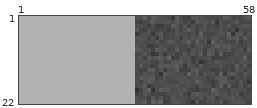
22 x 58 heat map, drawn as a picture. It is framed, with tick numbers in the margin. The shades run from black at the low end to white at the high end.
The table splits into one row of 2 panels. Panel 1,1: high, flat. Panel 1,2: low, fine-grained, faint in contrast.
